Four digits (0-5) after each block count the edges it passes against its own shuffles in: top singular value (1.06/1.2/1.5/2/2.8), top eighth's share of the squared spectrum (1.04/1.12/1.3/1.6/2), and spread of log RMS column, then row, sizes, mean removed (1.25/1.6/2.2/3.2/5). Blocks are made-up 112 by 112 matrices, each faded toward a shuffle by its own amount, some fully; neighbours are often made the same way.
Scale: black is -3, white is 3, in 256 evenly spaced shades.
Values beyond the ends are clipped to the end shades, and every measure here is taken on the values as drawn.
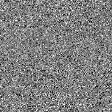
1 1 0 3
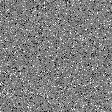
0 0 0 0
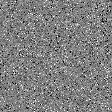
2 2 1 0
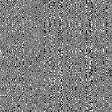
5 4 4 2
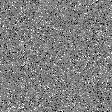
2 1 1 0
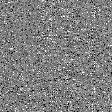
3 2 2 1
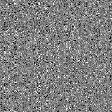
4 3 3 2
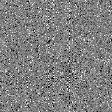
4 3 3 1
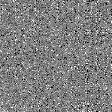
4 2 2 1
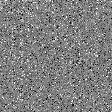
2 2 1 0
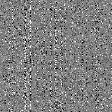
3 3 3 2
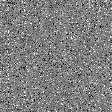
2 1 1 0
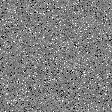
0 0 0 0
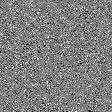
1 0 0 0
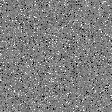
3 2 0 0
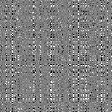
5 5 4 3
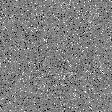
2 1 0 0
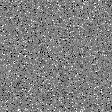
3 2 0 0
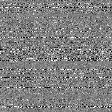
2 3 0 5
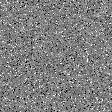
0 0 0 0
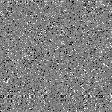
4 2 1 1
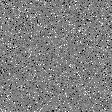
0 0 0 0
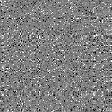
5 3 2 3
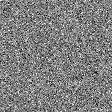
0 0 0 0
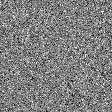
0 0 0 0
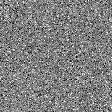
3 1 0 0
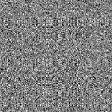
4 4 2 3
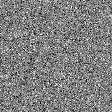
3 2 0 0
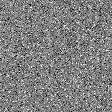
1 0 0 0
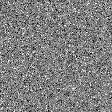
2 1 0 0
